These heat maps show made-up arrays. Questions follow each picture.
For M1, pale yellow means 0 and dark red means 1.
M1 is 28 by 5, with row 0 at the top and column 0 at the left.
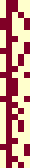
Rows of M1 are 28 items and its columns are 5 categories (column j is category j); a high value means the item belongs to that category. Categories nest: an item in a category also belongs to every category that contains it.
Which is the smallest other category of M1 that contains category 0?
4
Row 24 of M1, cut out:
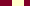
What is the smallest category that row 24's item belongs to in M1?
0
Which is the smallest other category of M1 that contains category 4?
1
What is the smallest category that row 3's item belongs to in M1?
0
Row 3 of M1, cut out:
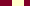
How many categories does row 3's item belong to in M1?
3
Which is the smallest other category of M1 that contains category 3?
1
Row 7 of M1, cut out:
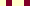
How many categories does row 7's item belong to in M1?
2
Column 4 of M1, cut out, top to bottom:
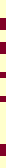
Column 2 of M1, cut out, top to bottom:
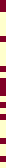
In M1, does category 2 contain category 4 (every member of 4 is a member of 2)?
no
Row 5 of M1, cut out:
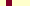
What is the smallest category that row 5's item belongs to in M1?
1
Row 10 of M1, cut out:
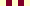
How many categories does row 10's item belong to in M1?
2
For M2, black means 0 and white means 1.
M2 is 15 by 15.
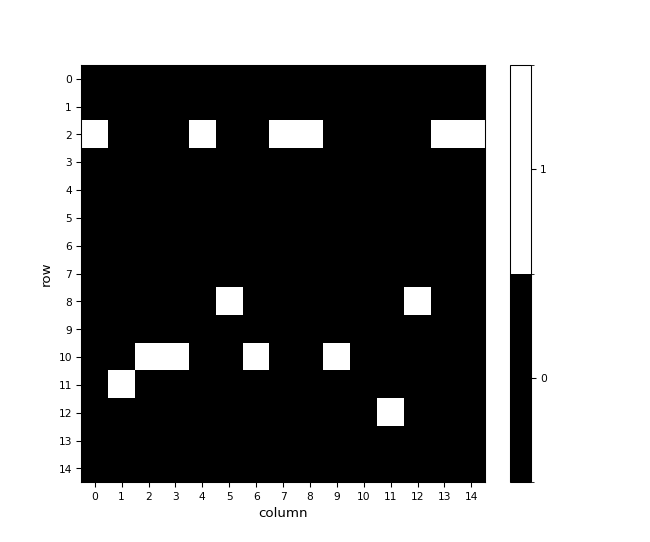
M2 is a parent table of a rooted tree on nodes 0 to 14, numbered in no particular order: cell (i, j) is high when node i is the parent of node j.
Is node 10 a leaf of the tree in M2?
no
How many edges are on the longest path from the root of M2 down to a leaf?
5
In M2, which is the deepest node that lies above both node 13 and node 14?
2
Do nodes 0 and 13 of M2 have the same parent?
yes
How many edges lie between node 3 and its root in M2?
1
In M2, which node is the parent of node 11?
12
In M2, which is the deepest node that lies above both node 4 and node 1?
2
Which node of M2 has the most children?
2
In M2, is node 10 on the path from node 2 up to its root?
yes
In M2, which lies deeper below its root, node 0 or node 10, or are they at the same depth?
node 0
